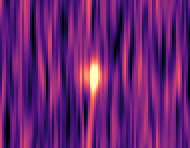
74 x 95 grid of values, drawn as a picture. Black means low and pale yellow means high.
The grain runs up and down. On average the colour sits 30% of the way up the scale. One bump rises in the centre. The centre is the ninth with the highest average. There is no overall slope.
